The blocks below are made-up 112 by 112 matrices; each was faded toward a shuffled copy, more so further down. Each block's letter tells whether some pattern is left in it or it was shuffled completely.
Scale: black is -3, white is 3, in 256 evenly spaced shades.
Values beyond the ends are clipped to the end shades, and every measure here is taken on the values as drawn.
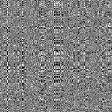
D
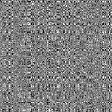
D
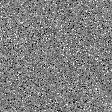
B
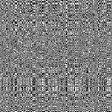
D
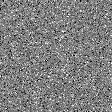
B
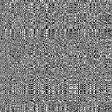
D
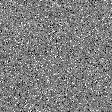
B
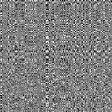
D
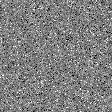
B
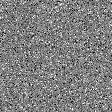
B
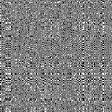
D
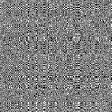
D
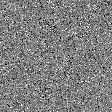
B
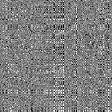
D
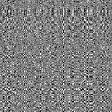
D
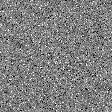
B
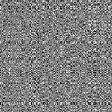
D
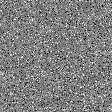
B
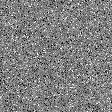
B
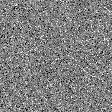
B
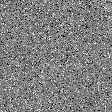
B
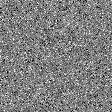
B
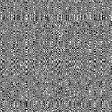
D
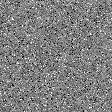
B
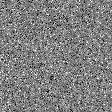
B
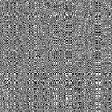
D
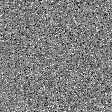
B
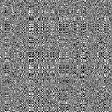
D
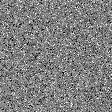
B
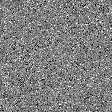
B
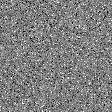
B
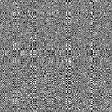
D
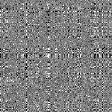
D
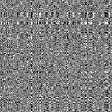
D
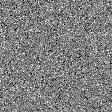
B
